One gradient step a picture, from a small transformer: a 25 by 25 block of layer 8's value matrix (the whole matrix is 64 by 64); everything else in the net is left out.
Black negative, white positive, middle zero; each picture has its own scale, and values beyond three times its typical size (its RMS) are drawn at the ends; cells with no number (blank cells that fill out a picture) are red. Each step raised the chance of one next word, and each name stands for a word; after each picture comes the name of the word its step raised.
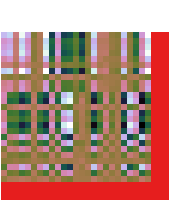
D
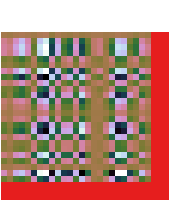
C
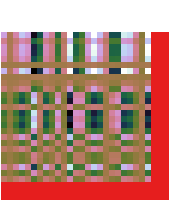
D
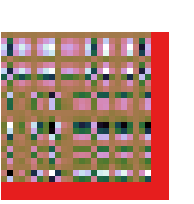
C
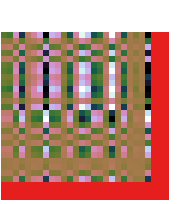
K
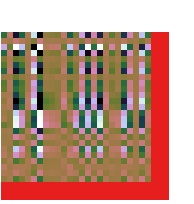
K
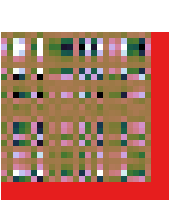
C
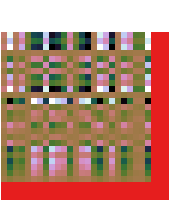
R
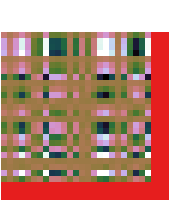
C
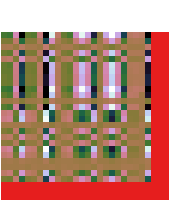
K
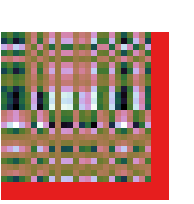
K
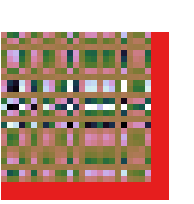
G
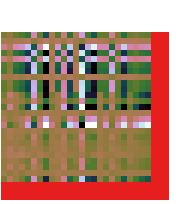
K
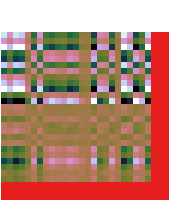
R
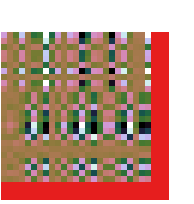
D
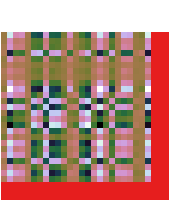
G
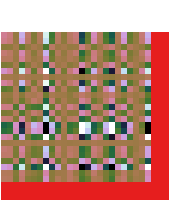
D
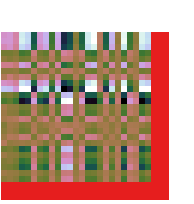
R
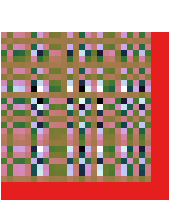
G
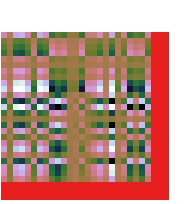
G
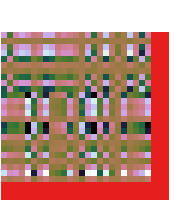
C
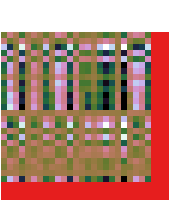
K
